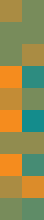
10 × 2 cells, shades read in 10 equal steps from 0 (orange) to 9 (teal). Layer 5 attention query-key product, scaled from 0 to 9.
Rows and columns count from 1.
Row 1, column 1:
3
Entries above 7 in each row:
0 0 0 1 0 1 0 0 0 0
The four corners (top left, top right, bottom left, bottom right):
3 5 5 6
